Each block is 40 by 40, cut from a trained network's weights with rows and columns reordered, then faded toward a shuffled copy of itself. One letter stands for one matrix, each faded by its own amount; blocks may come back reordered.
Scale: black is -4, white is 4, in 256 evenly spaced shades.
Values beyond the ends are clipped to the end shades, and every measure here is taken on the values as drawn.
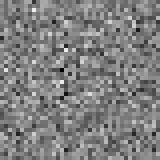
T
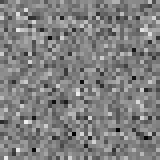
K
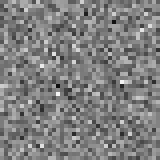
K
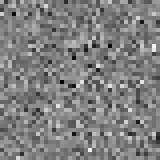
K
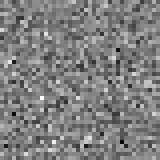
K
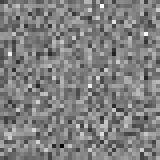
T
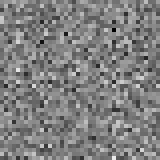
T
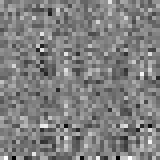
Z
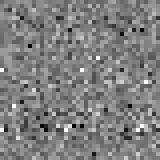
K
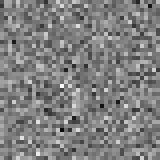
T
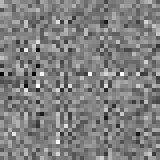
Z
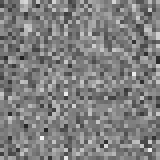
T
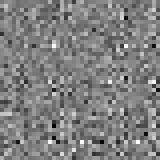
Z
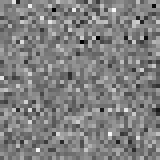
K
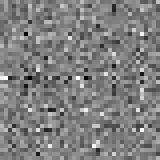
Z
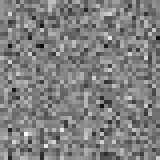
T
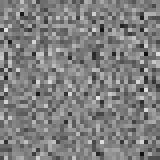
Z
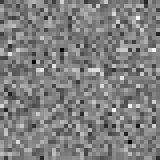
K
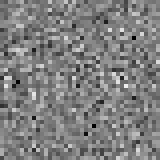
K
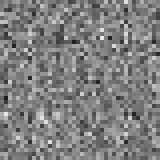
T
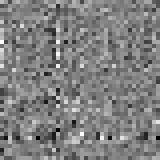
Z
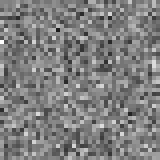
T
